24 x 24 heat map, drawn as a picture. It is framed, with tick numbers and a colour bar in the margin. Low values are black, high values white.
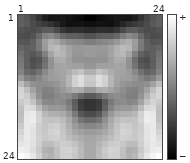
There is an overall slope up to the bottom. No single row or column stands out from its neighbours. The left and right halves mirror each other. The top middle is the ninth with the lowest average. There are no lone odd cells.
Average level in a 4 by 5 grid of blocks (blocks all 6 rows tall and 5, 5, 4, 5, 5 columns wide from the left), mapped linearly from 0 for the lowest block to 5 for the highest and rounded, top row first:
1 1 0 1 1 / 2 3 4 3 2 / 4 3 1 3 4 / 5 4 3 4 5
